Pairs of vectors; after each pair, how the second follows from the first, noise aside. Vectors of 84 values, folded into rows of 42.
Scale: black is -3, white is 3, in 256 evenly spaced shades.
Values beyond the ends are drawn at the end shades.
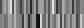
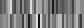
sign-scrambled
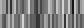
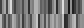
sign-scrambled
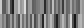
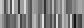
sign-scrambled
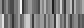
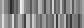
sign-scrambled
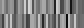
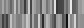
sign-scrambled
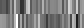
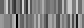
sign-scrambled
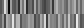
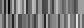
sign-scrambled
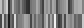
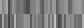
shrunk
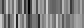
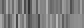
shrunk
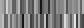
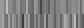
shrunk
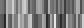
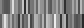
sign-scrambled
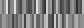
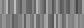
shrunk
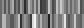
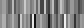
sign-scrambled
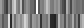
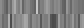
shrunk
